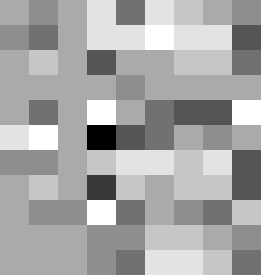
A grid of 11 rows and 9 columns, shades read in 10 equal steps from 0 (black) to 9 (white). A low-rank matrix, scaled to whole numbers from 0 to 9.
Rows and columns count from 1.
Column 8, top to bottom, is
6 8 7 6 3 5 8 7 4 6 7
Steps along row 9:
down same up down up down down up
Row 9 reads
6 5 5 9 4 6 5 4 7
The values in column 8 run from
3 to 8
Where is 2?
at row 8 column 4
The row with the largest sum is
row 2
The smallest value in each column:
5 4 5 0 3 4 3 3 3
